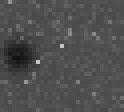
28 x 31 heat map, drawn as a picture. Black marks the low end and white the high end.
Odd rows or columns: none. Dips: one, in the middle left. Average level on the scale: 30%. Ninth with the lowest average: middle left. Stripes: none.
